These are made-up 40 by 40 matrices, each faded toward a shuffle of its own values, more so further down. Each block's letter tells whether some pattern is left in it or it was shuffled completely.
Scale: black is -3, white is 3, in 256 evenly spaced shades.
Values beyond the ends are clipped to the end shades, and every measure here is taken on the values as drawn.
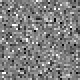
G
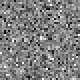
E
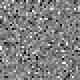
G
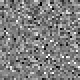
E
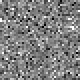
E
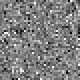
E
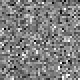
E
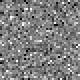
G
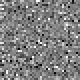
E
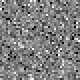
G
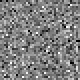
E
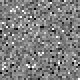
G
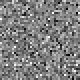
G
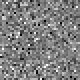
E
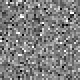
G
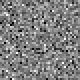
G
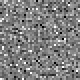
G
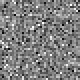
E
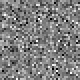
G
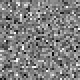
E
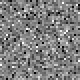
G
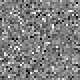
E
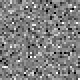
E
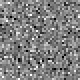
E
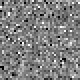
G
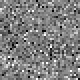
G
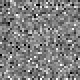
E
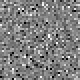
E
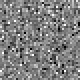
E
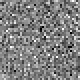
E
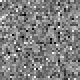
E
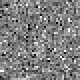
E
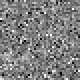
G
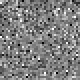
E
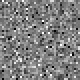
E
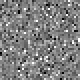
E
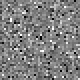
G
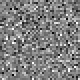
E
